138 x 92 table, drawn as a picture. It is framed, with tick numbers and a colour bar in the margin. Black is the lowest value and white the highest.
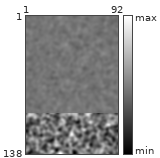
The field is mottled with small blotches. The distribution is heavy-tailed on both sides. A horizontal seam about 70% of the way down splits the table, and the top part is calmer. No lone cell stands out from its neighbours. No overall slope runs across the table.
